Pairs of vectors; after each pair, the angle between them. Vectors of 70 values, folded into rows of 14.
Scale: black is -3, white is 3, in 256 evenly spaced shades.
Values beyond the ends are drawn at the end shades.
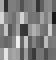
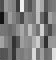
partly opposed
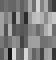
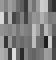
partly aligned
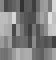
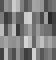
partly opposed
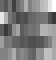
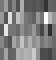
partly opposed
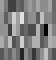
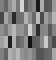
partly opposed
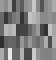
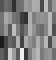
partly aligned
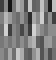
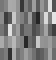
partly opposed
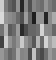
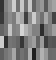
nearly opposite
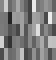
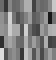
nearly opposite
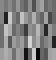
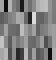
orthogonal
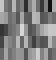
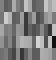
orthogonal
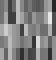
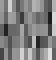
nearly opposite
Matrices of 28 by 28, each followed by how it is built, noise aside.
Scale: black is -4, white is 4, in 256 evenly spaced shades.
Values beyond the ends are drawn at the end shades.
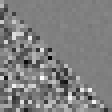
lower triangular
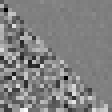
lower triangular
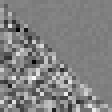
lower triangular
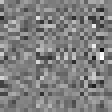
low rank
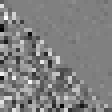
lower triangular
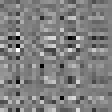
low rank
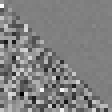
lower triangular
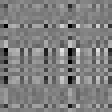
low rank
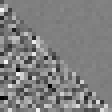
lower triangular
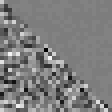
lower triangular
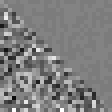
lower triangular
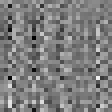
low rank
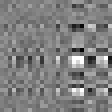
low rank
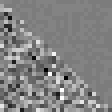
lower triangular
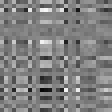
low rank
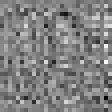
low rank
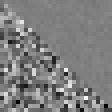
lower triangular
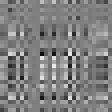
low rank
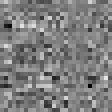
low rank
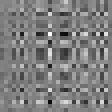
low rank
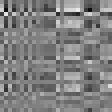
low rank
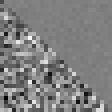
lower triangular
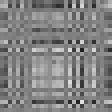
low rank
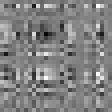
low rank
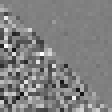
lower triangular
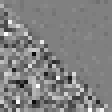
lower triangular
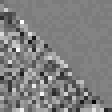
lower triangular
